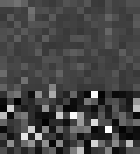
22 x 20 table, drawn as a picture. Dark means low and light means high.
The halves do not mirror each other. There are no regular stripes. The values are skewed, with a long tail toward high values. On average the colour sits 30% of the way up the scale. The top part is calmer, up to a seam about 60% of the way down.
